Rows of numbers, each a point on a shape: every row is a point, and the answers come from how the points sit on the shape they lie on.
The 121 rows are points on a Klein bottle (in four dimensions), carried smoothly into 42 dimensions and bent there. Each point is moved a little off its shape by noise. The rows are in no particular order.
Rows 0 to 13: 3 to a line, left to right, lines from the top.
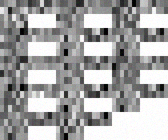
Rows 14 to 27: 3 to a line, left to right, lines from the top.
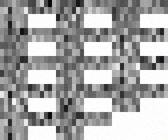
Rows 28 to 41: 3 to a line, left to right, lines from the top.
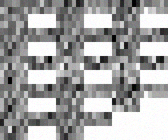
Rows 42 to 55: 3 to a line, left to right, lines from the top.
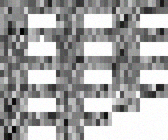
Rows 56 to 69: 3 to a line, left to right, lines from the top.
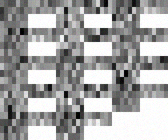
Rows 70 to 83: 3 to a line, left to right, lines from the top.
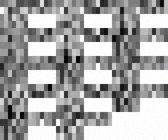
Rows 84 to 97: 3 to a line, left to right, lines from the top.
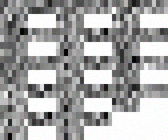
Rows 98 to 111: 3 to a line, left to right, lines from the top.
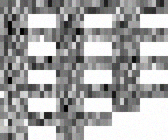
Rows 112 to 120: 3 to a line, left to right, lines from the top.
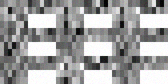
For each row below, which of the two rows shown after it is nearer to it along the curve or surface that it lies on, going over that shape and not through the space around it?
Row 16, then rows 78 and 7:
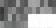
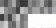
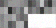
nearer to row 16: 78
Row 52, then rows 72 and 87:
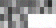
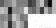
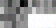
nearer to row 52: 72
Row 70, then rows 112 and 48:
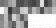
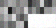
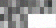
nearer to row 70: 112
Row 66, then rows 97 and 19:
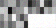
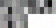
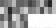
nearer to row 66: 19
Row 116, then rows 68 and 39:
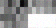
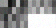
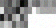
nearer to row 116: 68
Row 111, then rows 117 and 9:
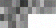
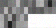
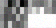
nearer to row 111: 9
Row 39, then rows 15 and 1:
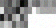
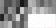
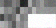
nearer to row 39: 15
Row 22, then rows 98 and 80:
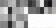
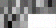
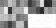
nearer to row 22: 80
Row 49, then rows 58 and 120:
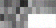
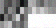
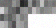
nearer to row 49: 120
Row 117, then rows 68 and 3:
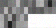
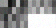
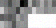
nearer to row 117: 68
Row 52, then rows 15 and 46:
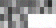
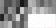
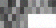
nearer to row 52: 15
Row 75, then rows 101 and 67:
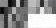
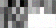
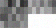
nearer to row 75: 101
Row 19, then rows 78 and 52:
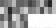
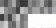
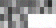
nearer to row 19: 52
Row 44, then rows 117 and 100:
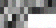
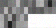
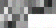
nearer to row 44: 100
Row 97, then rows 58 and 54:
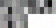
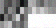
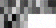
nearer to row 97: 54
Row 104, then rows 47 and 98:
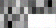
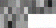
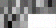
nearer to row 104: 98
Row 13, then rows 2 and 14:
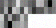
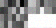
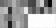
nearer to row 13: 14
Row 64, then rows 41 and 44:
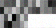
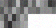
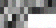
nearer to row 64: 44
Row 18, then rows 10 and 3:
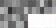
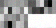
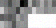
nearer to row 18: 3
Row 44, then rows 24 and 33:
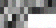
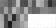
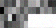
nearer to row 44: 33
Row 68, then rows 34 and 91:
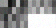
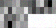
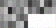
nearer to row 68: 34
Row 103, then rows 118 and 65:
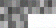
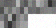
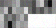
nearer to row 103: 65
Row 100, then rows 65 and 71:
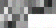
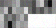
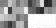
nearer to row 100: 71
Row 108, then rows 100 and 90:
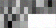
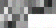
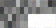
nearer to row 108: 90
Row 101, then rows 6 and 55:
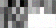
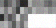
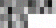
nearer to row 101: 6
